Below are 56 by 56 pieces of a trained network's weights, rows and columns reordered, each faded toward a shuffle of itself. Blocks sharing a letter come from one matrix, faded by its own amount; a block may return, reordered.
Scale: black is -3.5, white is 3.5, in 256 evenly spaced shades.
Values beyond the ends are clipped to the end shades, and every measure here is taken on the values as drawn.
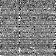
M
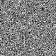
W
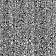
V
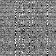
M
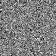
W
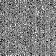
V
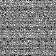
M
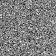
W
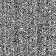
V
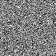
W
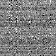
M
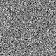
W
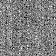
V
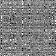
M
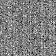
V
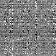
M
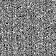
V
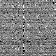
M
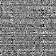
M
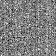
V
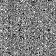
V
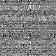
M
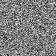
W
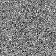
W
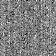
V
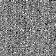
V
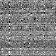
M
